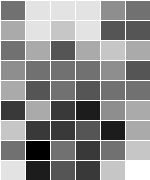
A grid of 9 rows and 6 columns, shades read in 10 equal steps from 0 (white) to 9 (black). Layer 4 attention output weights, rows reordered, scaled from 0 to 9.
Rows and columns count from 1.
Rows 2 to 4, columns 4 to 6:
1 6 6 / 3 2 3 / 5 4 6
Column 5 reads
4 6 2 4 5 4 8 5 2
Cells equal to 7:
6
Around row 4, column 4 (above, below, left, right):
3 6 5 4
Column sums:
35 43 44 44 40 33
